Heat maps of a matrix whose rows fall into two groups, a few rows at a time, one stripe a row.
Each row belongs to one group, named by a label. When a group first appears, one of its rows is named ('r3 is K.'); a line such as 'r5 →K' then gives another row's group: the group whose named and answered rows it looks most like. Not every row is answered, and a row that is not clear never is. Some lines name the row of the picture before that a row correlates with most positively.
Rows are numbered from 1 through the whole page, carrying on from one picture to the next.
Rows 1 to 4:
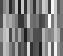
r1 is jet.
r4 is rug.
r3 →rug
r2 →rug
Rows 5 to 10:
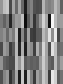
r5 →rug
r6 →jet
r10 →jet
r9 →jet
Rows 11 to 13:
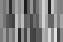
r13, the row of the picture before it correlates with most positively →7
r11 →jet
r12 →jet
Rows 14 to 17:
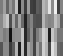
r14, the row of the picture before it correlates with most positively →13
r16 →jet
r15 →rug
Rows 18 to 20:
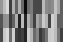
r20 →rug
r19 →jet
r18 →rug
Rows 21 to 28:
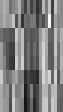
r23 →jet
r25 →jet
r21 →rug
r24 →jet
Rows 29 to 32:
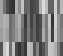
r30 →rug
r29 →jet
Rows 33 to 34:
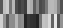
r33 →rug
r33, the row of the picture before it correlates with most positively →32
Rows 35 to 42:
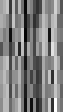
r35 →rug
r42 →rug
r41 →rug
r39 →rug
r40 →rug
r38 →jet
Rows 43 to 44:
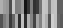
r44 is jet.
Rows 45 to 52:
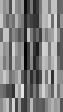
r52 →rug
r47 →rug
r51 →jet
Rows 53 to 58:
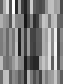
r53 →rug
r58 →rug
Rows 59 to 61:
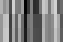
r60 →rug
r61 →rug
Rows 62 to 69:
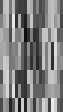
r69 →jet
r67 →rug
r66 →rug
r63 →rug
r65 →rug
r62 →rug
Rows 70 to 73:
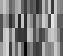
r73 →rug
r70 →rug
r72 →rug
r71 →jet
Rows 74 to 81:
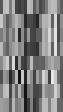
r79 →jet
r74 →rug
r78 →rug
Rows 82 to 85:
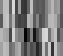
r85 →rug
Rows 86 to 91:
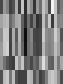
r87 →rug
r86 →jet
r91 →rug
